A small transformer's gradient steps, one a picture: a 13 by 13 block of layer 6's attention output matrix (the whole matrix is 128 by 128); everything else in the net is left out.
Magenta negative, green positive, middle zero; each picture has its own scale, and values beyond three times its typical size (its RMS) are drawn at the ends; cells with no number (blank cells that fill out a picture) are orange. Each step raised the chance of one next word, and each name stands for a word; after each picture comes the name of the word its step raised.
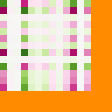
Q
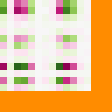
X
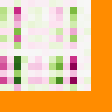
X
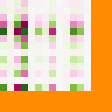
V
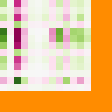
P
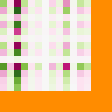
Q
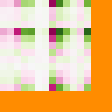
P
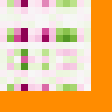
P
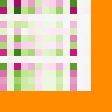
Q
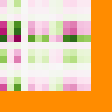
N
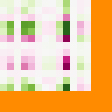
N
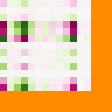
N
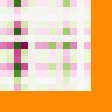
X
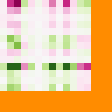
X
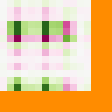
N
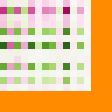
X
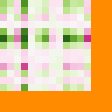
P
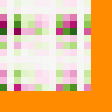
V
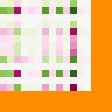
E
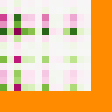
V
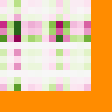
N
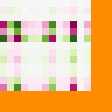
N
